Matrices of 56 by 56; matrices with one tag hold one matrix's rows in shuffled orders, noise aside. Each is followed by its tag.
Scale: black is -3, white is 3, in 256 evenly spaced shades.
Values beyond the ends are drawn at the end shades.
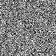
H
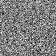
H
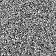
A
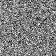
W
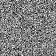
A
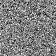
W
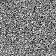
H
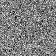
A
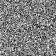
W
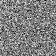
W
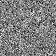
H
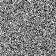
W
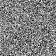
W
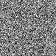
A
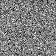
A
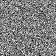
A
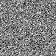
H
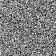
W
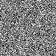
H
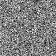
W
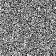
W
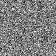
A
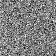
W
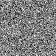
A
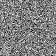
A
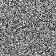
H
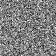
W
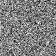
W
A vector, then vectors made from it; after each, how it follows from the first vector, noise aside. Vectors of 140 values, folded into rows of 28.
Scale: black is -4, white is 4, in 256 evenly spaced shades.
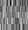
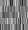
sign-scrambled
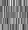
sign-scrambled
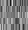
copied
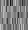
sign-scrambled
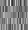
sign-scrambled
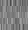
shrunk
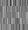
shrunk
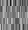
copied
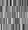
copied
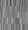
shrunk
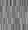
shrunk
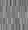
shrunk
